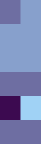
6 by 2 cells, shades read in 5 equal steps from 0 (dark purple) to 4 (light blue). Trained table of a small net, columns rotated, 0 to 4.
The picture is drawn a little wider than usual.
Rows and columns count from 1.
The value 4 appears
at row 5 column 2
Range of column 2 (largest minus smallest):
2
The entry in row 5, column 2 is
4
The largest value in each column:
3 4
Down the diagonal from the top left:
2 3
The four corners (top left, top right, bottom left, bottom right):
2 3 2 2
